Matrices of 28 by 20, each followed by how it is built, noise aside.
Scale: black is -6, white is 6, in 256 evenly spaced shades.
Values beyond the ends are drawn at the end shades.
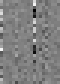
uneven columns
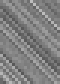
Toeplitz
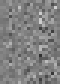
uneven columns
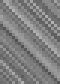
Toeplitz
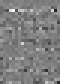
uneven rows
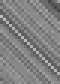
Toeplitz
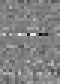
uneven rows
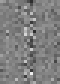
uneven columns
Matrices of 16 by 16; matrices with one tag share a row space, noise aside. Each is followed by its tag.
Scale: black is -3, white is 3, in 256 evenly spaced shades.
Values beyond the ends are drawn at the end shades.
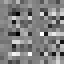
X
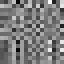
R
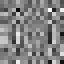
R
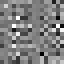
X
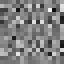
R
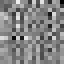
R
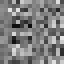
X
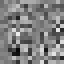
X
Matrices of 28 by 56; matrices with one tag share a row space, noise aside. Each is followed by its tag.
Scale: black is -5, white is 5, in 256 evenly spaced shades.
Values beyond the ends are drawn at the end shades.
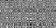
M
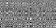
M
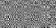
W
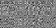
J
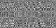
J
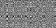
M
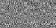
W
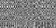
J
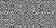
J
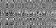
M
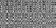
M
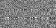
W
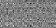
M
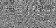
J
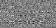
J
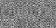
J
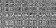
M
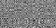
J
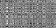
M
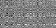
M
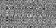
M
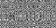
J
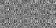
W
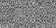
J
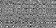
M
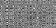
M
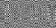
W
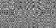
J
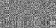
W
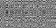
M
